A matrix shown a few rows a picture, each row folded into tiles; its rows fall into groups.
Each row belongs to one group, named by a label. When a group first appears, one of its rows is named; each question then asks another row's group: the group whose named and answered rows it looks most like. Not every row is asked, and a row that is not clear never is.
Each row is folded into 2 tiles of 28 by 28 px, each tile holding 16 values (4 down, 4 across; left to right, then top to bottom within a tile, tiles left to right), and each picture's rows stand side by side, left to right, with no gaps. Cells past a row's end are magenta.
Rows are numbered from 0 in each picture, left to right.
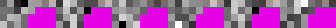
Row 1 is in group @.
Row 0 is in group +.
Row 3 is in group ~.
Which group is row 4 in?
@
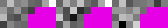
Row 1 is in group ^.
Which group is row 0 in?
^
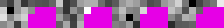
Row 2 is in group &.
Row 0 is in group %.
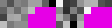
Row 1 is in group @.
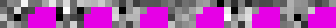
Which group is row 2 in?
%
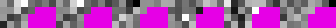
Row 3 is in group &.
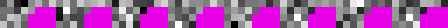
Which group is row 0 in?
+
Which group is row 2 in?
@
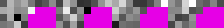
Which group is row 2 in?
^
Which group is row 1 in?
@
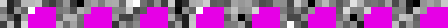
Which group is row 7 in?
+
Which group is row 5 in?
~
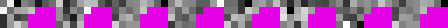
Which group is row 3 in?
^
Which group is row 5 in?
%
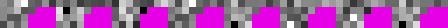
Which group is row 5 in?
~
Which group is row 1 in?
%
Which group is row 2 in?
@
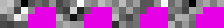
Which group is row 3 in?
+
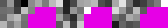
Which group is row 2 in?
^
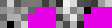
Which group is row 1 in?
@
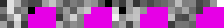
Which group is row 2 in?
%
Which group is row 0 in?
@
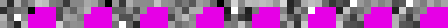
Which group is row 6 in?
&
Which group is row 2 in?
~
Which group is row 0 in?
&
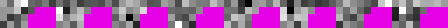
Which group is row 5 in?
%
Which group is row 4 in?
+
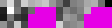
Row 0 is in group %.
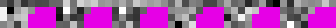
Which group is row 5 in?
~
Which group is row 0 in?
%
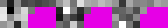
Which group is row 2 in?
~
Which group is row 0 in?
%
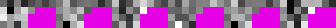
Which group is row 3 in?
~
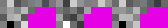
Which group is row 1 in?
~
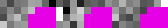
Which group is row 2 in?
^
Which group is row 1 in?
%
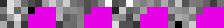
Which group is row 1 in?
^
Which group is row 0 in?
@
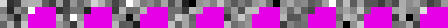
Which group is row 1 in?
&
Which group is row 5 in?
^
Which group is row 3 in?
+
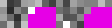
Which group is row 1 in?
~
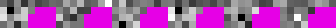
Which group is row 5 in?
&
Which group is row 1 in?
^
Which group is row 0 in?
%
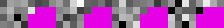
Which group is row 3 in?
&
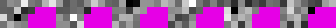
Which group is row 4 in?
%
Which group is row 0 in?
^
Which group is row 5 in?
@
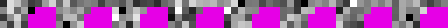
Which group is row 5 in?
+
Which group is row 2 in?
%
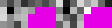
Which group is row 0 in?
%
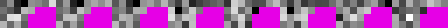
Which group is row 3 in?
%
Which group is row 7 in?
&
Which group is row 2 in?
+
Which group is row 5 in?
%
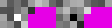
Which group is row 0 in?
&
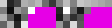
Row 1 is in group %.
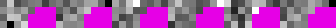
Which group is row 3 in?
^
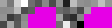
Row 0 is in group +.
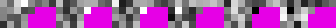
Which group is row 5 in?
%
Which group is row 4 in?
@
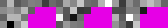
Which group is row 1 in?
^
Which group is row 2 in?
&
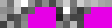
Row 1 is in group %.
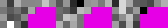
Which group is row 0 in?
~
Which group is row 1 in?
+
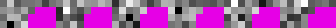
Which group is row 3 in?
%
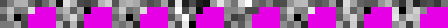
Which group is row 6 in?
@
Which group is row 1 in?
@
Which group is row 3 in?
@
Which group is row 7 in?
%
